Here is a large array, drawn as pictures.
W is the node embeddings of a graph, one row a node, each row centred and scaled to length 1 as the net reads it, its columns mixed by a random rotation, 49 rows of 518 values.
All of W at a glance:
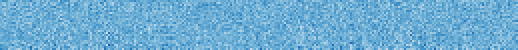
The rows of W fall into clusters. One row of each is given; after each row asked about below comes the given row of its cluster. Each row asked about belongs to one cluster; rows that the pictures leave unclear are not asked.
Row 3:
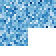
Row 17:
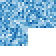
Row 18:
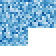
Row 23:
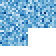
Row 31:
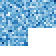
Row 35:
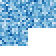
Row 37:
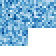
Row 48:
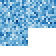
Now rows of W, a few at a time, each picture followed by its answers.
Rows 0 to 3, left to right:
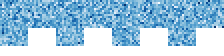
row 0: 37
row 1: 48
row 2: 17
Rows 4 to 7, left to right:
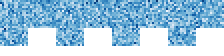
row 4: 18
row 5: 3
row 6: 48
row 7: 35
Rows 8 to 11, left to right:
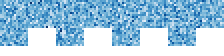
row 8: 3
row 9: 18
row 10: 37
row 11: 35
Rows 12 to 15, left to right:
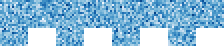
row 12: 18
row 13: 17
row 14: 18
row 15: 35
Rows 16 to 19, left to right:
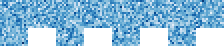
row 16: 48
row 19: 35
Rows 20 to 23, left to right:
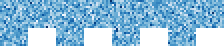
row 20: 3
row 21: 31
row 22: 18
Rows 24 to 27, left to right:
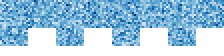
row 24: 35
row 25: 17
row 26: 23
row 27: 17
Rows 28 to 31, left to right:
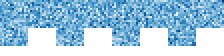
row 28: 17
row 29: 37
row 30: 37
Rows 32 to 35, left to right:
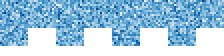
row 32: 23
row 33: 23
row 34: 31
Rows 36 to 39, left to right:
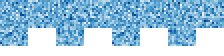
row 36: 23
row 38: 23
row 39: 37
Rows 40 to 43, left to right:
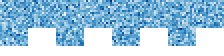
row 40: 35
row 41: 31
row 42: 35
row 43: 17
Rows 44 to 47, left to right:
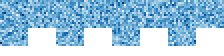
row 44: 23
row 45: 23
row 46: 37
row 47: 48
